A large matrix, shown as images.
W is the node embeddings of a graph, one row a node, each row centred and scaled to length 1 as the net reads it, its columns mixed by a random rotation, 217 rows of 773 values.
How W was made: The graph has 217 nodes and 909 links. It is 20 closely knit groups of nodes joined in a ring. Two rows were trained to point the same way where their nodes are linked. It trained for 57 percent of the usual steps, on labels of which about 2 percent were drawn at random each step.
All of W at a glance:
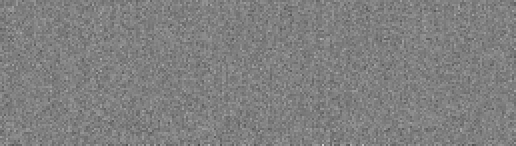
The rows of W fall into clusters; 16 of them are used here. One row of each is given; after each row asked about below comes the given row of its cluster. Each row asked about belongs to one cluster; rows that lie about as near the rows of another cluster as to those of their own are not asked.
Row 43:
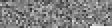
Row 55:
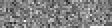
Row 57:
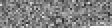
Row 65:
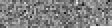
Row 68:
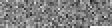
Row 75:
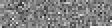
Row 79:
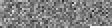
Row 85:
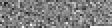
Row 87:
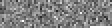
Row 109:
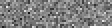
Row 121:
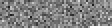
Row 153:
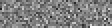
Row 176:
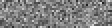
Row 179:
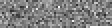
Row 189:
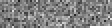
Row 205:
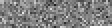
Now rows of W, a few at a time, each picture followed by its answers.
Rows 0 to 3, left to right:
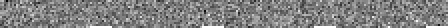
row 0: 176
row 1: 205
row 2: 189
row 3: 85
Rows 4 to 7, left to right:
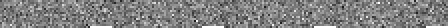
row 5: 153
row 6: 153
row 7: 153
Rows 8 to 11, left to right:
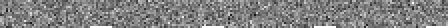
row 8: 55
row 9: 176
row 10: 68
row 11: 65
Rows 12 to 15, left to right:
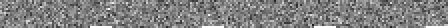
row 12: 68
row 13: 205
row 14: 68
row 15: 205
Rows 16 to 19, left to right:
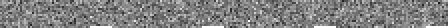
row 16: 65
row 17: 87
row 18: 55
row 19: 176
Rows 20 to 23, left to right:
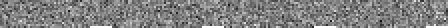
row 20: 109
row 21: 65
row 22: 85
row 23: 121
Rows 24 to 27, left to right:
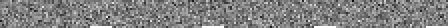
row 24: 43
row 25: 205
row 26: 153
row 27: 87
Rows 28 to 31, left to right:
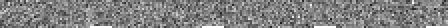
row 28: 176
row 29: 57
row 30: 153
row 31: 65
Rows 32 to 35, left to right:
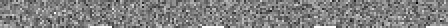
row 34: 65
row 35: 189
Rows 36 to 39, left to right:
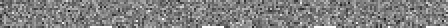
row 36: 109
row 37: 55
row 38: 65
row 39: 85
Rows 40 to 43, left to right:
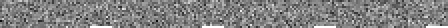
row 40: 43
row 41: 121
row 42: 57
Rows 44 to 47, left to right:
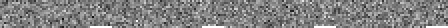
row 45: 55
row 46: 121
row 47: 87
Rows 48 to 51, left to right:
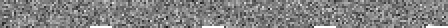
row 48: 189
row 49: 205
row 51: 43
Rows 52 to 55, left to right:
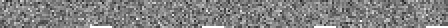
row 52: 176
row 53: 153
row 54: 57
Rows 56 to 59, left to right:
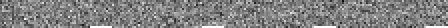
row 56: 153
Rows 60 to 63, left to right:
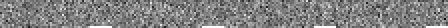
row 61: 57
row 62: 121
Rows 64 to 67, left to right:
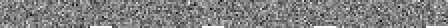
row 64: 68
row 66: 179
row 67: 121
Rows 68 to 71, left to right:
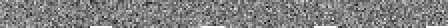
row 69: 176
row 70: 121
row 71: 75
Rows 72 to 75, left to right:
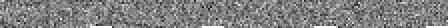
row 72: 176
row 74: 179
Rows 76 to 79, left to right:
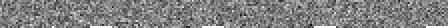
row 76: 85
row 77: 55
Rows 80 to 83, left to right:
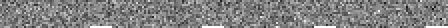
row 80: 57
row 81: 65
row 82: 85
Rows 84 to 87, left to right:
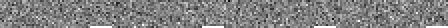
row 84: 79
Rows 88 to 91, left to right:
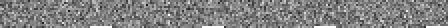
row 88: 109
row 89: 65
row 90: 87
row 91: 153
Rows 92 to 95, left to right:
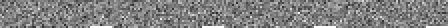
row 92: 57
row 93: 75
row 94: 85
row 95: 79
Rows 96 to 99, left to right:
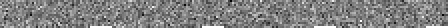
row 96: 68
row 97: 68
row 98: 176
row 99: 55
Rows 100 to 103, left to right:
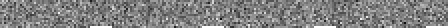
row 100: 68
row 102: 55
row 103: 153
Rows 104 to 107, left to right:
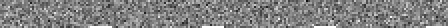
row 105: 65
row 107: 87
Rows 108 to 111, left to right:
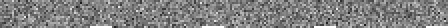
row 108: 189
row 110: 75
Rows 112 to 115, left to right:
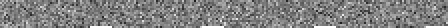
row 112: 68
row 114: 79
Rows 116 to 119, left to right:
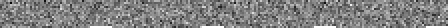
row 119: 179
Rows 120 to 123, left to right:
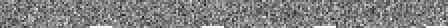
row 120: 189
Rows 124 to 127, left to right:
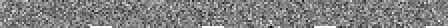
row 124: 79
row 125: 179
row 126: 153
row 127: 109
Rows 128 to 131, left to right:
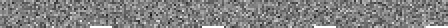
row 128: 85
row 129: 153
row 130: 79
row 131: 176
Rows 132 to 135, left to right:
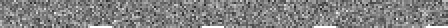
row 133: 121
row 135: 176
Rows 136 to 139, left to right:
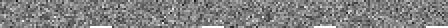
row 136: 87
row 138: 189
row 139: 79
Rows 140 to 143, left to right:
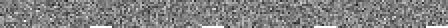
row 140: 55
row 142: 65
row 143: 75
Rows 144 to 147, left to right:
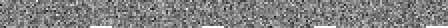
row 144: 65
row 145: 179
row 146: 153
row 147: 68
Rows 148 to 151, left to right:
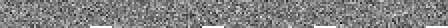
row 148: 79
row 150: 79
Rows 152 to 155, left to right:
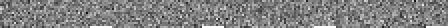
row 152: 109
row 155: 153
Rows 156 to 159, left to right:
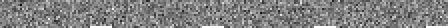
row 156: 75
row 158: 65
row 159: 75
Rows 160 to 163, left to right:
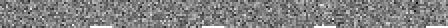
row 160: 109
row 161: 87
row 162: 121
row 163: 189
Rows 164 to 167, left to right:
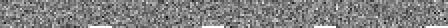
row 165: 205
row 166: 55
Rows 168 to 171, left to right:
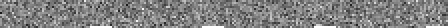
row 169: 55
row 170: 43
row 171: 55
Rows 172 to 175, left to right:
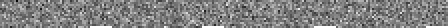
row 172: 87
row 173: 85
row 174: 179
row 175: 79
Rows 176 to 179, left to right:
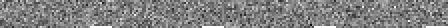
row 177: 79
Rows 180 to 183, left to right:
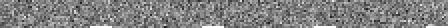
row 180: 189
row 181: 57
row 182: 176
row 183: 43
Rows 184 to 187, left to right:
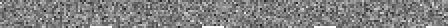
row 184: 205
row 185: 85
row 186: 79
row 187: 43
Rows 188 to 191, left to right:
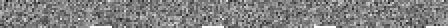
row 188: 176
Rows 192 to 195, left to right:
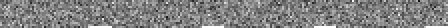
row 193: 205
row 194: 205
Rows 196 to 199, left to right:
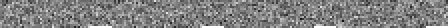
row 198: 43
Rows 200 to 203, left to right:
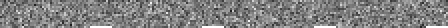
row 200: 57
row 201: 87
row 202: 55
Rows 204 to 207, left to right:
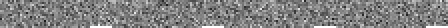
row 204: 121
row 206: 179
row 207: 121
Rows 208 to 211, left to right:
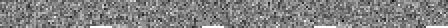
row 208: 87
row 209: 68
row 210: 85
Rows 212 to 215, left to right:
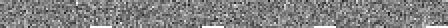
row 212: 65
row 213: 68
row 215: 176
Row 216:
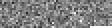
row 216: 85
